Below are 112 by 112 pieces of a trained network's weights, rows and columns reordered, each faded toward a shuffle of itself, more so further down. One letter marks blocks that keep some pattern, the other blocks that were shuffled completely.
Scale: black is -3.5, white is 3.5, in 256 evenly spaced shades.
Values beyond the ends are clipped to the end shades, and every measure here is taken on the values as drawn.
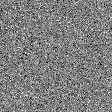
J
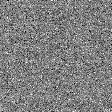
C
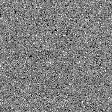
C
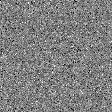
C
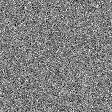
J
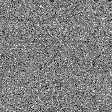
C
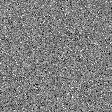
J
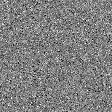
J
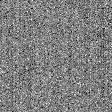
C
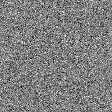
C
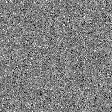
C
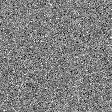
J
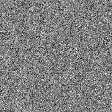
C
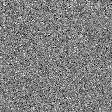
C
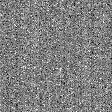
C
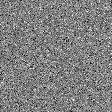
J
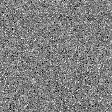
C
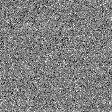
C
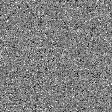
C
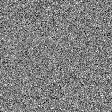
C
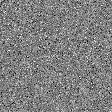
J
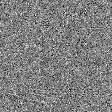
C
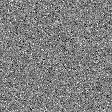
J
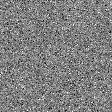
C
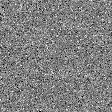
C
